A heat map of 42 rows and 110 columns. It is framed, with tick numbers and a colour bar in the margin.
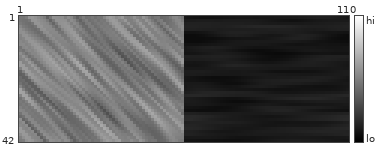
It is made of 1 by 2 panels. Panel 1,1: middling, slanting down to the right. Panel 1,2: very low, streaked across, faint in contrast.
